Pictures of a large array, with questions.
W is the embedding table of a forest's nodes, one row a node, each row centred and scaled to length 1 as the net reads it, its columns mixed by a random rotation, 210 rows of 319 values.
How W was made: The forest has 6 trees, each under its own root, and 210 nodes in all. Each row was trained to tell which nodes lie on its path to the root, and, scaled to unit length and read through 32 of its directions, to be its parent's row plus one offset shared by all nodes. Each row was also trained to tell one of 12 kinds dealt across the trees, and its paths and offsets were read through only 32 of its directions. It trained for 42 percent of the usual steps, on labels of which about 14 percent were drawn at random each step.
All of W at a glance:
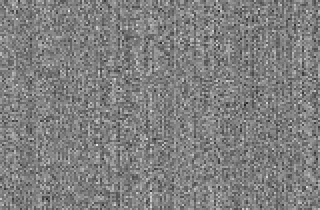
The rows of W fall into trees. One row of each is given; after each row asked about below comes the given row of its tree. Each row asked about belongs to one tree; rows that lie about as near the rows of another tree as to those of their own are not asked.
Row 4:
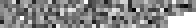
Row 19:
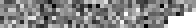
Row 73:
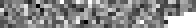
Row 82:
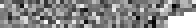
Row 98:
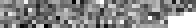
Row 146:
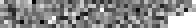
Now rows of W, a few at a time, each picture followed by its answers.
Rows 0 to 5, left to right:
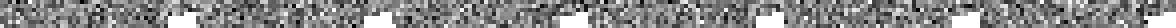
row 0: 4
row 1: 4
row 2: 98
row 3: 4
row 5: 73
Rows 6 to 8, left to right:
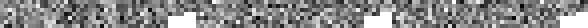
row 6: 82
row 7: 146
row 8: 73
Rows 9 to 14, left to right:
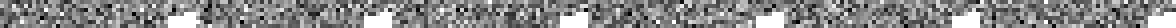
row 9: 73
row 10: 146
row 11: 82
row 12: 4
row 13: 73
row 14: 4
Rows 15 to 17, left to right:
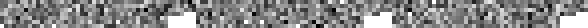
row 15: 98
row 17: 82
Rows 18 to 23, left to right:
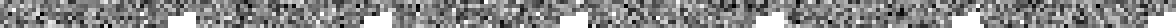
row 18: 19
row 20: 19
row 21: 146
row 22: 146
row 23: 98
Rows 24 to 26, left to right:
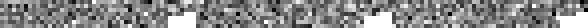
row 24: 19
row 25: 19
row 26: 73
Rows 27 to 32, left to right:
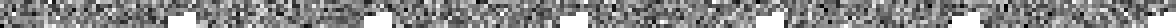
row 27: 82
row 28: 19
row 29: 4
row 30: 146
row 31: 19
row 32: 98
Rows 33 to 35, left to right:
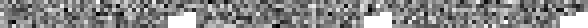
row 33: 4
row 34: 73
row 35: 4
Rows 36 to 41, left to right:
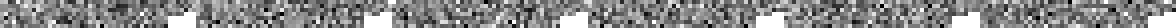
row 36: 146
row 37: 146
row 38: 4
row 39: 82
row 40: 4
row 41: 4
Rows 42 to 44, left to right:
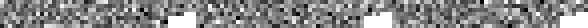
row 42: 19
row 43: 73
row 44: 4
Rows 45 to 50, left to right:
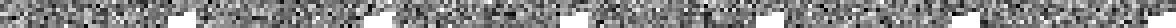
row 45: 4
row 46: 146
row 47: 98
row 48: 4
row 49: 4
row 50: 73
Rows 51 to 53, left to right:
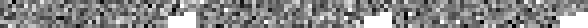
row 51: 146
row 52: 82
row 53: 73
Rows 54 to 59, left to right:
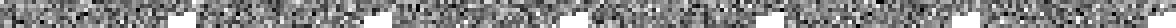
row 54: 146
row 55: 19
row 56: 82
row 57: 4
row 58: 146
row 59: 73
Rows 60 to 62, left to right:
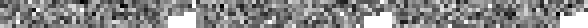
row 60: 146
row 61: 82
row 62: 146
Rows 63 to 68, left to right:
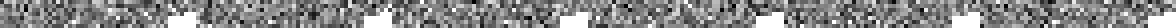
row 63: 82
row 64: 146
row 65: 19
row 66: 4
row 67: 73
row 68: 146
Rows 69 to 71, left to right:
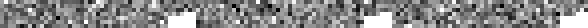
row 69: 4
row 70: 73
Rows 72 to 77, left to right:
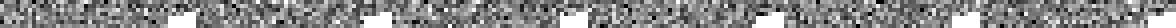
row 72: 82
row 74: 146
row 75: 19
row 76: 146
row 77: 73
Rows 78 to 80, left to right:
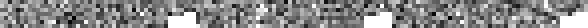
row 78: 4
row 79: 19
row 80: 146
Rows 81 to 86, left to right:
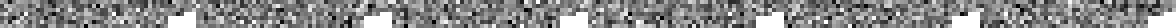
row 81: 4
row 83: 4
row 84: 19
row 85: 73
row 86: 146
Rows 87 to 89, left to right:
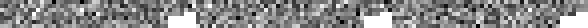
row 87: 146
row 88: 73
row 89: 4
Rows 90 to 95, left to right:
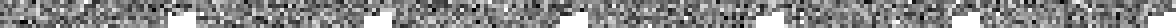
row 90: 146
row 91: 146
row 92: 82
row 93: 19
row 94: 4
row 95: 82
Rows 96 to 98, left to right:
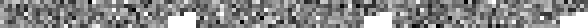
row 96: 4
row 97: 146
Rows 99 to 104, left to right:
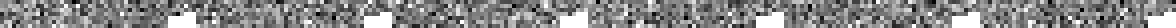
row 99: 19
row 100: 4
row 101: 146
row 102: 19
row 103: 19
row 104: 73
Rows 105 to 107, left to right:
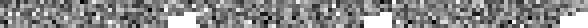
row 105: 73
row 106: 98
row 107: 19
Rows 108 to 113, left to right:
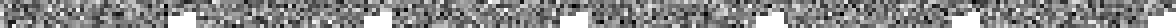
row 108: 98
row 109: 146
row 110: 4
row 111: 19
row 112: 73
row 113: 73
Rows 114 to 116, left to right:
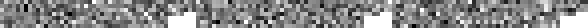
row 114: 98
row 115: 146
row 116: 73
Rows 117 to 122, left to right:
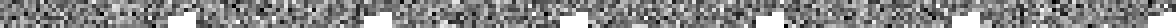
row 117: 98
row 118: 73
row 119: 19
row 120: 146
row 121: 146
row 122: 19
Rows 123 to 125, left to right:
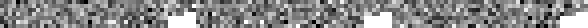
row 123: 73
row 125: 19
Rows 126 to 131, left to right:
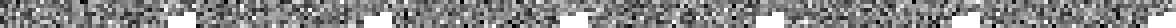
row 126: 73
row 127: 73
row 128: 73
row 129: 4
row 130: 4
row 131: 82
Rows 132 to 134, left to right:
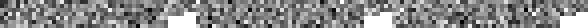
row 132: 73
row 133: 98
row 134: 4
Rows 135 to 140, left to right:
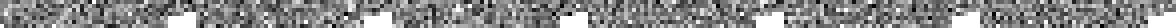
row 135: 98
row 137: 19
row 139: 19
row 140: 73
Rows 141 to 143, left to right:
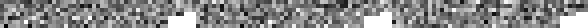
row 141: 73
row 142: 146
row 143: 4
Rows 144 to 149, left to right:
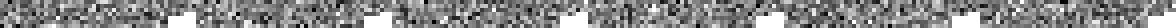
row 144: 19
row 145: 19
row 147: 19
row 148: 4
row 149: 146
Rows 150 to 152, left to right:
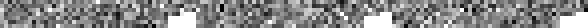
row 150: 19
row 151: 82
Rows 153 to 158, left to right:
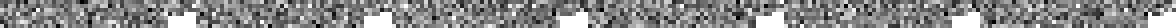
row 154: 82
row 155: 73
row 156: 146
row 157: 73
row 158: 146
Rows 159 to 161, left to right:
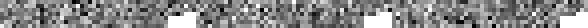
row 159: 19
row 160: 82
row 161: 146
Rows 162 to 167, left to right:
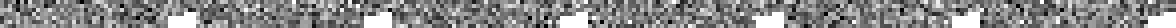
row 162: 82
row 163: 4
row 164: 19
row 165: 73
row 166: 146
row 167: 73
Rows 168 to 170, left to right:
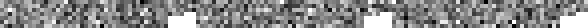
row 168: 82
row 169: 4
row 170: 4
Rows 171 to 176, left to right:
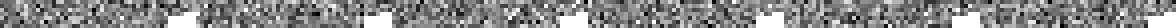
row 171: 146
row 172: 98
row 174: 73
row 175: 19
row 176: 73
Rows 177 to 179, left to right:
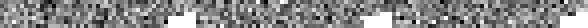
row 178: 73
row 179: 146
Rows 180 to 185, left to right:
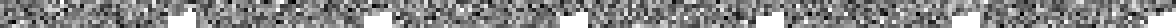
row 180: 73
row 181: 146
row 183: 19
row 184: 73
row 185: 19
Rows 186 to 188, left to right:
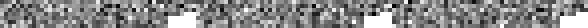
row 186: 4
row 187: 82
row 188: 4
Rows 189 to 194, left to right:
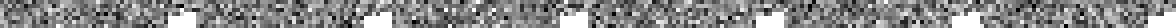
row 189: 19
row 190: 4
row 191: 146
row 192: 73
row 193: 73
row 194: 98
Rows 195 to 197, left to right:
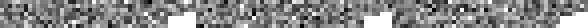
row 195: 19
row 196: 73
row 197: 82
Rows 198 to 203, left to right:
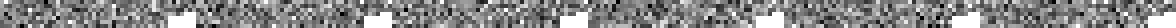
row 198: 82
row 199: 4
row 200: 4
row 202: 19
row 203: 4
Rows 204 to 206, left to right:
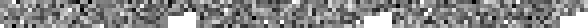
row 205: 4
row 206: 19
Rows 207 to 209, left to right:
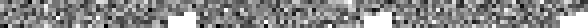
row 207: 73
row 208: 73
